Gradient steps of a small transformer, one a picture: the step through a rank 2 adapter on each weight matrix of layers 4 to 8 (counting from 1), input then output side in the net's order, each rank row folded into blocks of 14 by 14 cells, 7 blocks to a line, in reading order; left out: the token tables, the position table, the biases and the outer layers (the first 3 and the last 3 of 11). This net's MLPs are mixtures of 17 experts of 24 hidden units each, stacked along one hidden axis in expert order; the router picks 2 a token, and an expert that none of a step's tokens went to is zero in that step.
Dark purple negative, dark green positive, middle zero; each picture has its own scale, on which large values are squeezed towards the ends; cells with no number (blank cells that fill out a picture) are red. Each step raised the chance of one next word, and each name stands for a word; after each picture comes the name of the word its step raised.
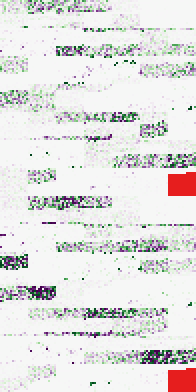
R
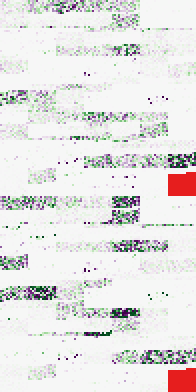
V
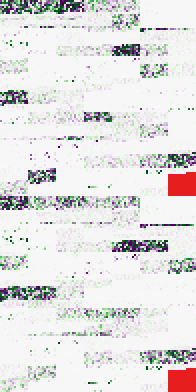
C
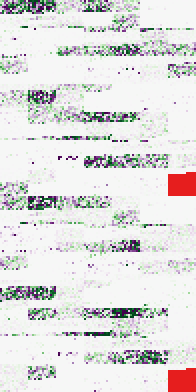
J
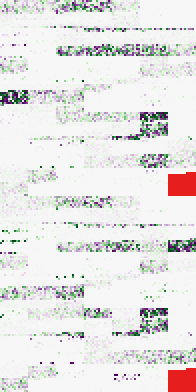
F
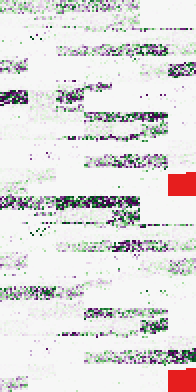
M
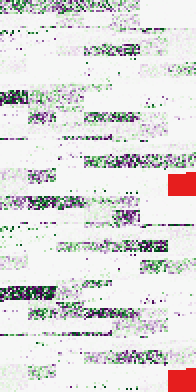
C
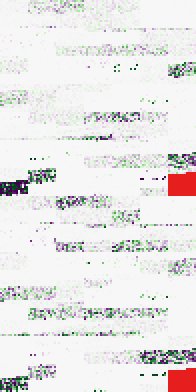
R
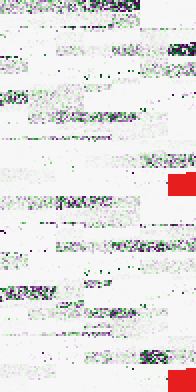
R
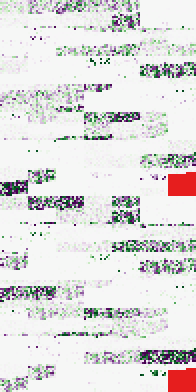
R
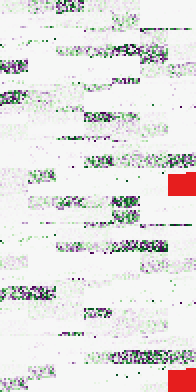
C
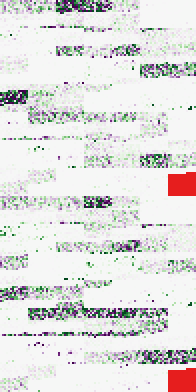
F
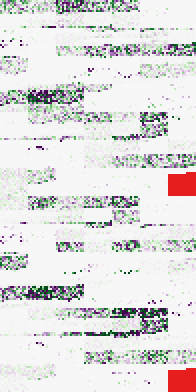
J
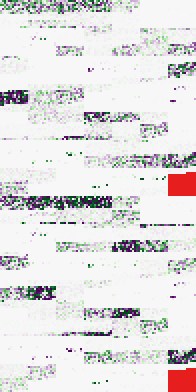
M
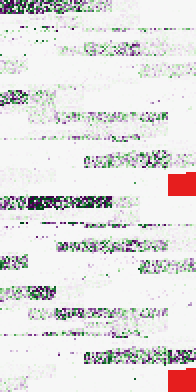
M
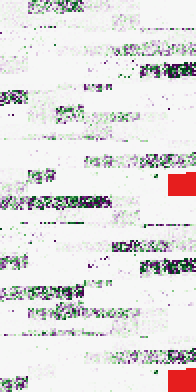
M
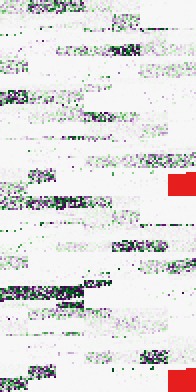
C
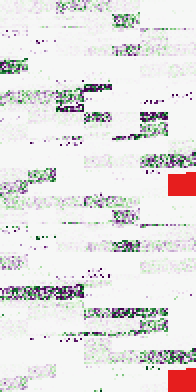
V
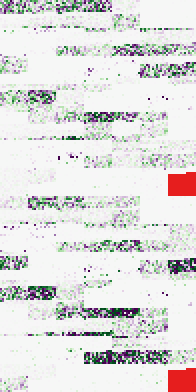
J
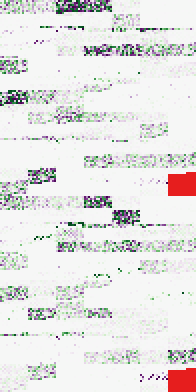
F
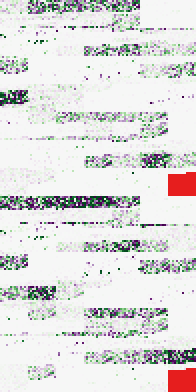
M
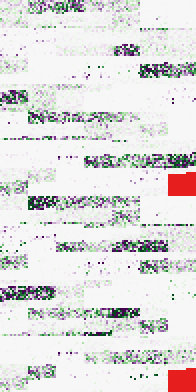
V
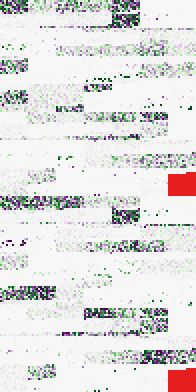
R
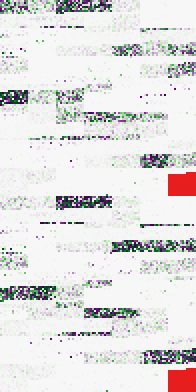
M
